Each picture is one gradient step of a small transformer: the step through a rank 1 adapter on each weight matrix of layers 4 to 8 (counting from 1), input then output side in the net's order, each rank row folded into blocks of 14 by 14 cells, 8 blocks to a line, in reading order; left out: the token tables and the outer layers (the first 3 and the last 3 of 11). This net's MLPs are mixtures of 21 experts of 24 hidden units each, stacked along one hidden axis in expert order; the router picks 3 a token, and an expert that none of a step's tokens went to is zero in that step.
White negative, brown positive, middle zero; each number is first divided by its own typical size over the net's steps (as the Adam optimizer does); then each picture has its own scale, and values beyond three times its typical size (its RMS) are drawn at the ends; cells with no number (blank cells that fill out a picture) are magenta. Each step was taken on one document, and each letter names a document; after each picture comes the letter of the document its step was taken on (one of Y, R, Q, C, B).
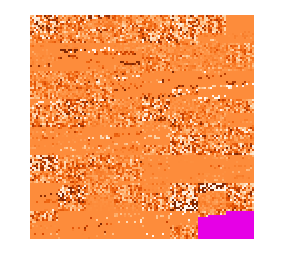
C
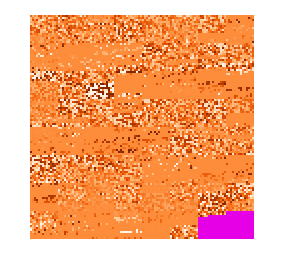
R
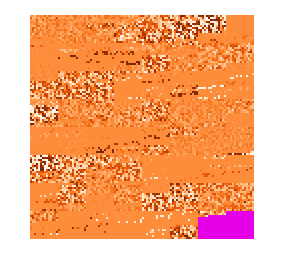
C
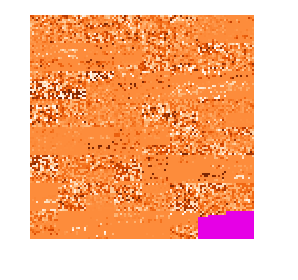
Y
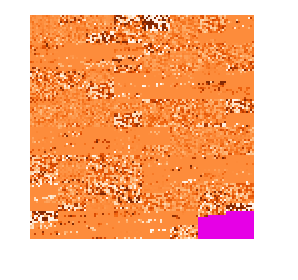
R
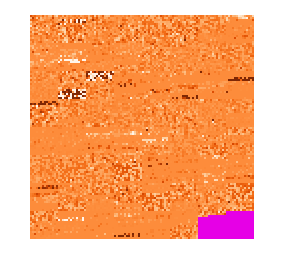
Y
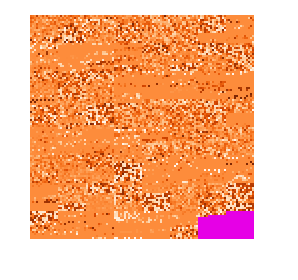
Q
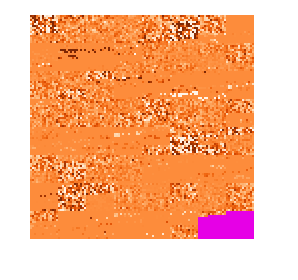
C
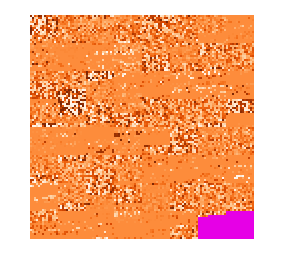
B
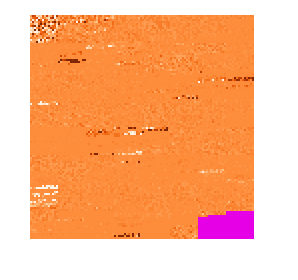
Y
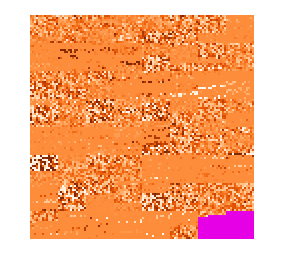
C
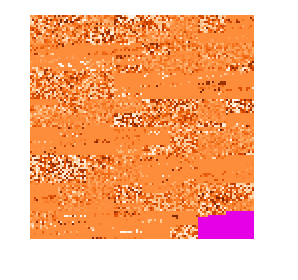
R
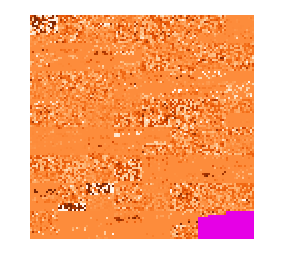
Y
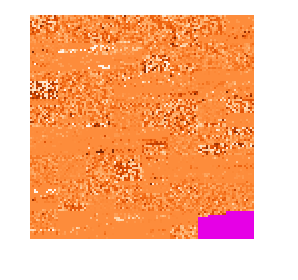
Y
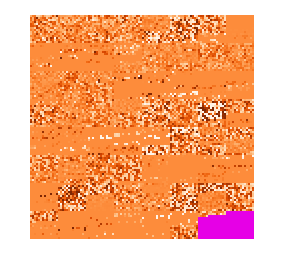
C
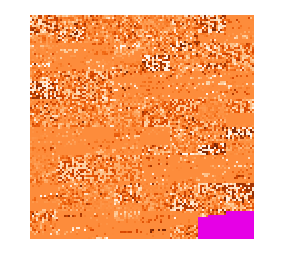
B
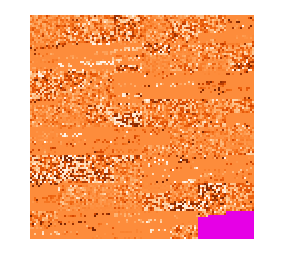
R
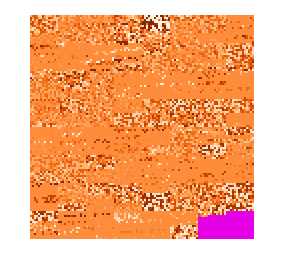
R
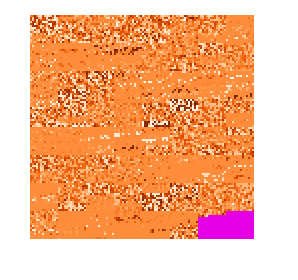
B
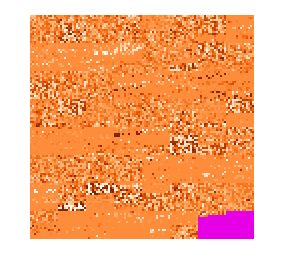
Y
